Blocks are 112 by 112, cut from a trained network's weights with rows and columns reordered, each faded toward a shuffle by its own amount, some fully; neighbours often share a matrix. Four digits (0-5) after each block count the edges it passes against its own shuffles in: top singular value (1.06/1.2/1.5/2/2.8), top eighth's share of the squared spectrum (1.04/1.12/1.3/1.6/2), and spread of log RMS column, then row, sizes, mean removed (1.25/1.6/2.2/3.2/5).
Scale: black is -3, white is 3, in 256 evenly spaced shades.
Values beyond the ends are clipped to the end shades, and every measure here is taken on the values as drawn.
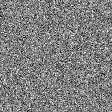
1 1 0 0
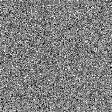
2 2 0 2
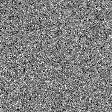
0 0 0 0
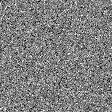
0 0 0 0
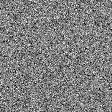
1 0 0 0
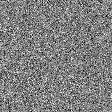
0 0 0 0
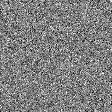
0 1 0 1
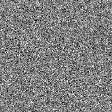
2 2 0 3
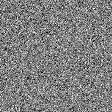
2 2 1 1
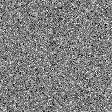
0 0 0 0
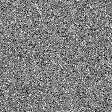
0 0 0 0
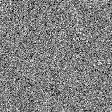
2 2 0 0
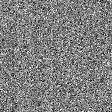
1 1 0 1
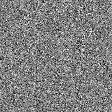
1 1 0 0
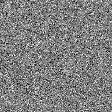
2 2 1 0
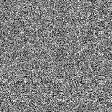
3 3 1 2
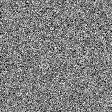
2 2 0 0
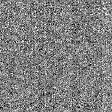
2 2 0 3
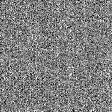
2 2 0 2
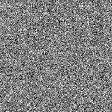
3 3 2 1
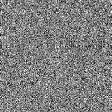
3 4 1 2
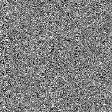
3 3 3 1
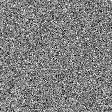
1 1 0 0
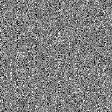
3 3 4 0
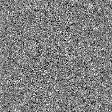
2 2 2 0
